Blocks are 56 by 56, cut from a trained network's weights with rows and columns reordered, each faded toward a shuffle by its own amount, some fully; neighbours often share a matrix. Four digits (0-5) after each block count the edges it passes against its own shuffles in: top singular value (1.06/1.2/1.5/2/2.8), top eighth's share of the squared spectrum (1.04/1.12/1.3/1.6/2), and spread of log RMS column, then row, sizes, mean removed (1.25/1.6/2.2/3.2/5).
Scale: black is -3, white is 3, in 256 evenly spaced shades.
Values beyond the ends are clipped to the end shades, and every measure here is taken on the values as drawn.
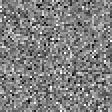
1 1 0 0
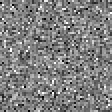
0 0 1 0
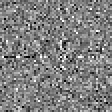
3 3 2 2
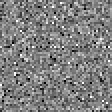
1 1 0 0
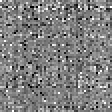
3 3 0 3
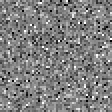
0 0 0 0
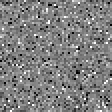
0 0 0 0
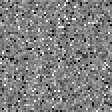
0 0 0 0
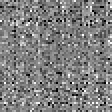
2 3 0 3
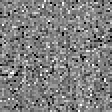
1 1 0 1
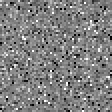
0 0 0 0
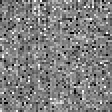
2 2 0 1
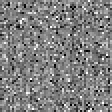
2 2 0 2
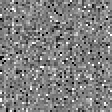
0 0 0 0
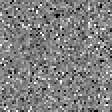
1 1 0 1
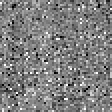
2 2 0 2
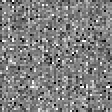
2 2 0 2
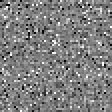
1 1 0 0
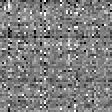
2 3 3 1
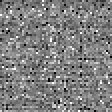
2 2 2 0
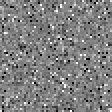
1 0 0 0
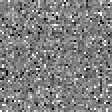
1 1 1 0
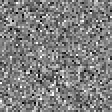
2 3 1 1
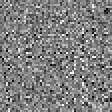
3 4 2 2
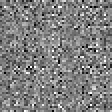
3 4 3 3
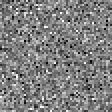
1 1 0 0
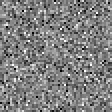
1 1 0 0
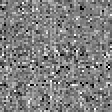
2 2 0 2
